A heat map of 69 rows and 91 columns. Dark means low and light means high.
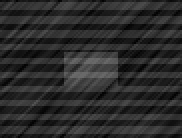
Odd patch: higher, in the centre. Ninth with the highest average: centre. Slope: none. Stripes: horizontal, repeating 10 times.
